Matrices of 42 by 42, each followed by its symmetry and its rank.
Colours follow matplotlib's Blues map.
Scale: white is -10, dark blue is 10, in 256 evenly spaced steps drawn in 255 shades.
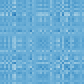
symmetric, rank two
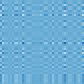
neither, rank one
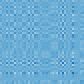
symmetric, rank two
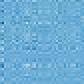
neither, rank three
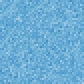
symmetric, full rank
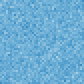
symmetric, full rank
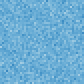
antisymmetric, full rank
